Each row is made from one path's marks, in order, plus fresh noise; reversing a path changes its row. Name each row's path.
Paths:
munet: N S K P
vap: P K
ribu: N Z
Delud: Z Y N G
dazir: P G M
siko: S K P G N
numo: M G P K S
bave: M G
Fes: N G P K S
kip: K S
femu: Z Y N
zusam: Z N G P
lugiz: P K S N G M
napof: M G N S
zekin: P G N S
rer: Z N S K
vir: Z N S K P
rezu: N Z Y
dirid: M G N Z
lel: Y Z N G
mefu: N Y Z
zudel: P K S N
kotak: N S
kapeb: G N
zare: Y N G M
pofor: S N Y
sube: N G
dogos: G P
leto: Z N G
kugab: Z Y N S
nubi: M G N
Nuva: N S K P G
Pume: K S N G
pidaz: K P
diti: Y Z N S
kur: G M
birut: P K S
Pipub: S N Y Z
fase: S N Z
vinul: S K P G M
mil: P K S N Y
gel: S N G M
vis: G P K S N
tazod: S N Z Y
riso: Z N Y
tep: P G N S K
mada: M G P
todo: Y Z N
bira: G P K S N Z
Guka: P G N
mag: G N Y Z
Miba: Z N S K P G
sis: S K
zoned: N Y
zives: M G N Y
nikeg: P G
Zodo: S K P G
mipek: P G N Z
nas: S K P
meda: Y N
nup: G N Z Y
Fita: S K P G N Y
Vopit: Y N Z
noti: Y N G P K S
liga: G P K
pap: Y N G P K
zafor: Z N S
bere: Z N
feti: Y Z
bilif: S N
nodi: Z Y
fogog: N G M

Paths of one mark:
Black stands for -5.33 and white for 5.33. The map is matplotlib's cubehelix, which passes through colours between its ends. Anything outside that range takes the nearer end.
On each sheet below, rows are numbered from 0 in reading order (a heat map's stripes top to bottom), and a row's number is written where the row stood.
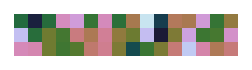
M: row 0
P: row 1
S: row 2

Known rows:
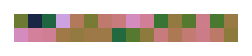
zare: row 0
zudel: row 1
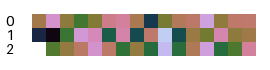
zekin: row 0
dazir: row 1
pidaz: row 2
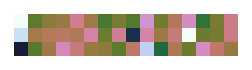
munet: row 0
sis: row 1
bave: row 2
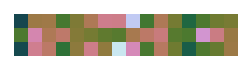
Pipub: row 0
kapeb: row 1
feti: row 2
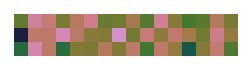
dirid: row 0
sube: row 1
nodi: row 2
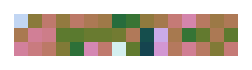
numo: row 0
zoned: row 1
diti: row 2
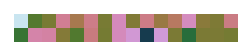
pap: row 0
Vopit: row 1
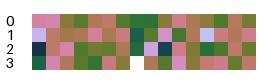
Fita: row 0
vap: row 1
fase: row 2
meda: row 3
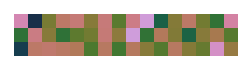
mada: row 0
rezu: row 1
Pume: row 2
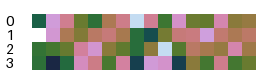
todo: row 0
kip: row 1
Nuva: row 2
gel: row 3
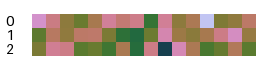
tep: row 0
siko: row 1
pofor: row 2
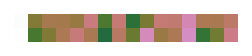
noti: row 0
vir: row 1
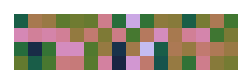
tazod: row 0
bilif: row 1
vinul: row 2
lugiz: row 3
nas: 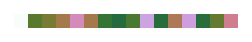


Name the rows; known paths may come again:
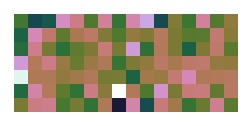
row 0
fogog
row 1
mipek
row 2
rezu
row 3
vis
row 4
Fes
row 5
meda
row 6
mil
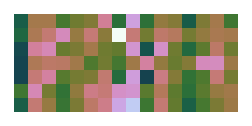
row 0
tazod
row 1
lel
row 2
ribu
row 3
Guka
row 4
fase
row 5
mag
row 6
mefu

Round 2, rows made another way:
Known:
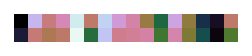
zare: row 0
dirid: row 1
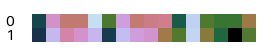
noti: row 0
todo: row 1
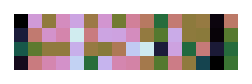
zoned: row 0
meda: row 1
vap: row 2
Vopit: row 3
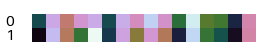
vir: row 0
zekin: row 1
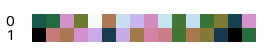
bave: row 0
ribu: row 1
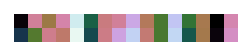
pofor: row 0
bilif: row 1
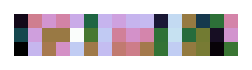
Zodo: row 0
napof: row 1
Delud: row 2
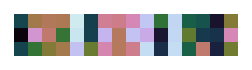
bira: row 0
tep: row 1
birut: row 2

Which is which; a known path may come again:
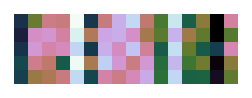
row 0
bilif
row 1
meda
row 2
Miba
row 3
nubi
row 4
bira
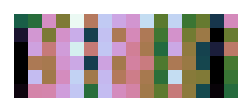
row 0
bave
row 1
riso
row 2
zare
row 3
ribu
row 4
Delud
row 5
Vopit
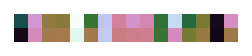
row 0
napof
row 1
zives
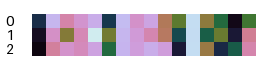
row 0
todo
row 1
lugiz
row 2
Zodo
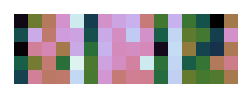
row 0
fase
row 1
vir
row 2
siko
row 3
numo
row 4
noti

